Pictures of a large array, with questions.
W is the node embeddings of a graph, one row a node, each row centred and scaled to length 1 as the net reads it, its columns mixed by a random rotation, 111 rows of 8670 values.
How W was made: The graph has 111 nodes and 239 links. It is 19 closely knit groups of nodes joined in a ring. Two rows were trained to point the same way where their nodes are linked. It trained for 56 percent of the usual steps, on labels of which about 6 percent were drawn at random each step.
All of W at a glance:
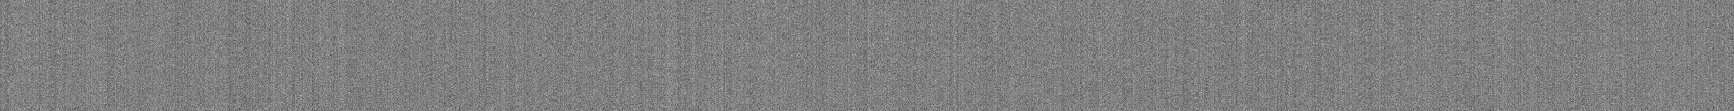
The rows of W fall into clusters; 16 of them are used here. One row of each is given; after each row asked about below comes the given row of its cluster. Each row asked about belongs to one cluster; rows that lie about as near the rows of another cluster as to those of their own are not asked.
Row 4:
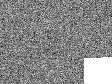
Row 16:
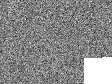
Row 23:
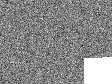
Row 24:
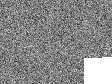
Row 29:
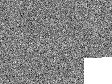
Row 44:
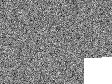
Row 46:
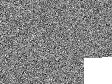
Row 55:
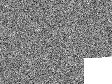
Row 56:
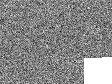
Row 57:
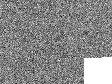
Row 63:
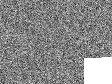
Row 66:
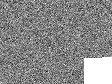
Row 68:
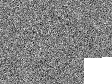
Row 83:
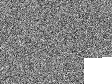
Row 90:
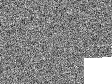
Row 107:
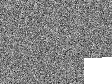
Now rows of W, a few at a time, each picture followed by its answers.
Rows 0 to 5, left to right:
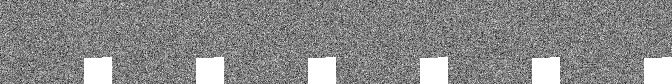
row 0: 57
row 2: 44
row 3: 55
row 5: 46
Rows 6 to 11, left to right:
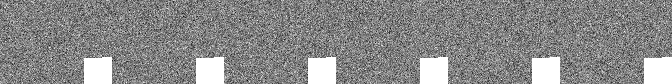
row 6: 66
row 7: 24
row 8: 4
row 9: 57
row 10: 44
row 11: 68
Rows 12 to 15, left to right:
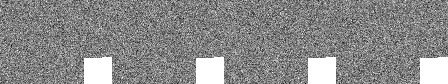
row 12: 23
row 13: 46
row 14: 46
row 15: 29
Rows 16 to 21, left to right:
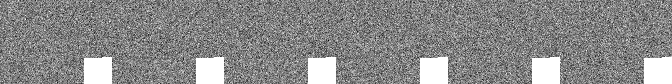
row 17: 4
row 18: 4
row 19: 29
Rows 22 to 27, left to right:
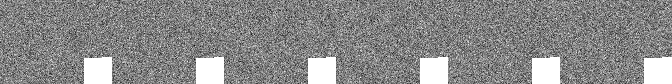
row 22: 44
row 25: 24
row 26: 83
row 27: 46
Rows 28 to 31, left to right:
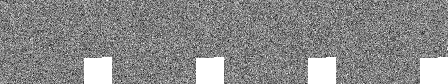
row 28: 66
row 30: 16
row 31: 57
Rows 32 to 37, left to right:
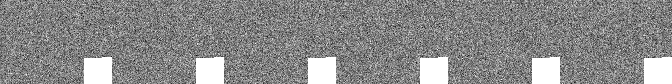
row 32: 107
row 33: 56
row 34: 29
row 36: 44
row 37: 56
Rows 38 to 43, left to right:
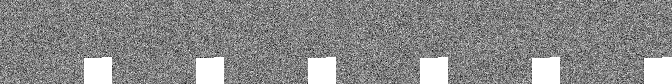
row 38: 56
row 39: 56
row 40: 66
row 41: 68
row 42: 29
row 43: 83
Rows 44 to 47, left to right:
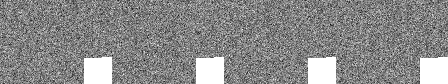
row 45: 57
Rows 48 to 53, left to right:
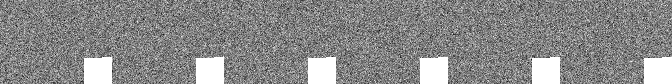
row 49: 107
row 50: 90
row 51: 66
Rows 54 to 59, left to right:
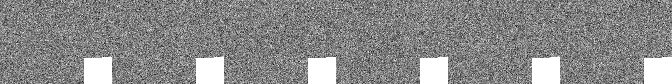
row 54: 55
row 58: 29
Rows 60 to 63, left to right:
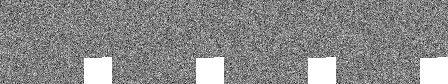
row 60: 23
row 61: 63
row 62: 90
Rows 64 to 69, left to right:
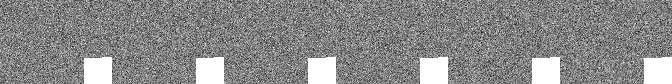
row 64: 23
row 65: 107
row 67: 66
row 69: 4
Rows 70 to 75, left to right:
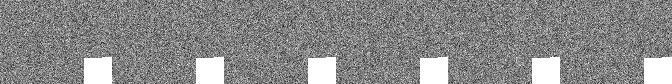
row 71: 55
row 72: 24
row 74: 23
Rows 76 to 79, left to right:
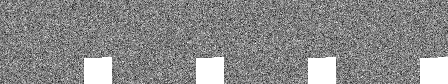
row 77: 63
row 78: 29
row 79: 55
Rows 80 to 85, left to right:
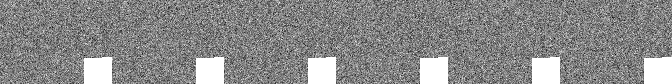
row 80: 56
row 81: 16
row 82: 107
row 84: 90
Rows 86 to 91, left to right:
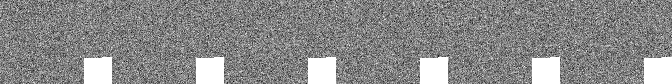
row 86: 57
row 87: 90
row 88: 29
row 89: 16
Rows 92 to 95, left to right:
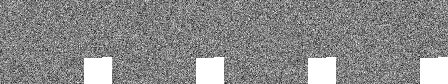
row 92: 16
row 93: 63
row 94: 16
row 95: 83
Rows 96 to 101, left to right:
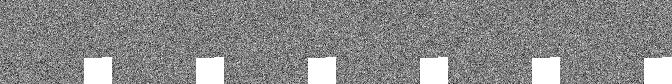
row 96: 68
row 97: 90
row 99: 83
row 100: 46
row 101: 83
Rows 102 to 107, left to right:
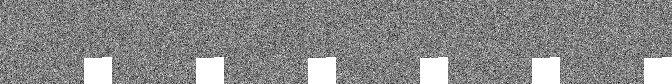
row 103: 90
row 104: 56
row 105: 24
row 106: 68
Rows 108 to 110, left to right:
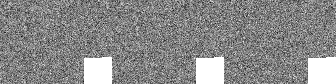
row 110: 57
